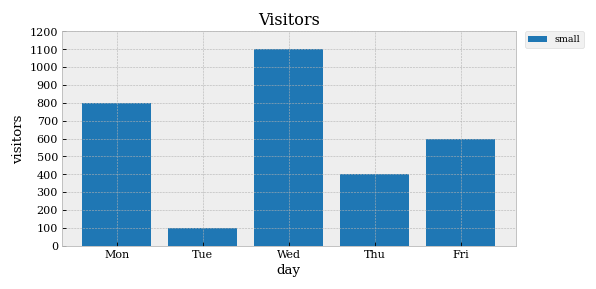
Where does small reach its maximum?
Wed
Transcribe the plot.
Title: Visitors
x-axis: day, ticks Mon Tue Wed Thu Fri
y-axis: visitors, ticks 0 100 200 300 400 500 600 700 800 900 1000 1100 1200
Legend: small
Values:
small: 800 100 1100 400 600
